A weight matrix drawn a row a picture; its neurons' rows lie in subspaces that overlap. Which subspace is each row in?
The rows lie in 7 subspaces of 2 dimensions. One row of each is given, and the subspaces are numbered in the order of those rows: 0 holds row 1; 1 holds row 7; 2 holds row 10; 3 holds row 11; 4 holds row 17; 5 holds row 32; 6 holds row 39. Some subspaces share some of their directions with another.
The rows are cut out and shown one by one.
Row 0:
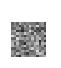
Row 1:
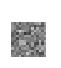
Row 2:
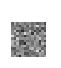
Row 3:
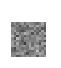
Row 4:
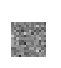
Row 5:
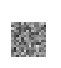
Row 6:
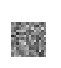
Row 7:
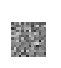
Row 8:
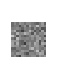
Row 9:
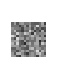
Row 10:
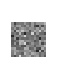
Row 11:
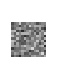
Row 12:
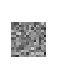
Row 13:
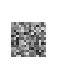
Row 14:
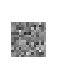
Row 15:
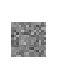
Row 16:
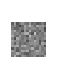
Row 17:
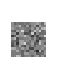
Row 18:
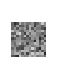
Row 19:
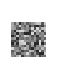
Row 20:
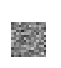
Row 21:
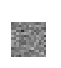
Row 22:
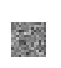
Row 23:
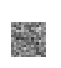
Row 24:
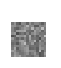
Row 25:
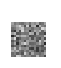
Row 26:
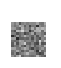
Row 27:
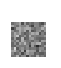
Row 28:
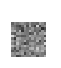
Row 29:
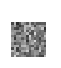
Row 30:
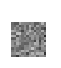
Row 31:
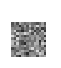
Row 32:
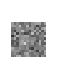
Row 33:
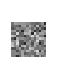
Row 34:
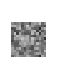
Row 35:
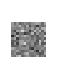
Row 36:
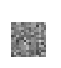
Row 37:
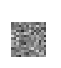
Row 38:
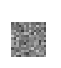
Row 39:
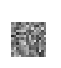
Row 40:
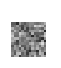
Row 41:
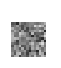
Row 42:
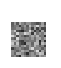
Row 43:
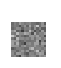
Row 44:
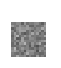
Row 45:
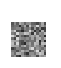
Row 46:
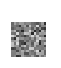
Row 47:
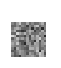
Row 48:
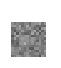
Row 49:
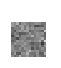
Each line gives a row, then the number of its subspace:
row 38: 6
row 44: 1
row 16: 6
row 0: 5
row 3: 1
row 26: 5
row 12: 2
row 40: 4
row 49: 4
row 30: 2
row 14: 0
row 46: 4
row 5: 1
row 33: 4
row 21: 3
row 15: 5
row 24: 6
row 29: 6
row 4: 2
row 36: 3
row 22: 0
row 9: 3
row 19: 0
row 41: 4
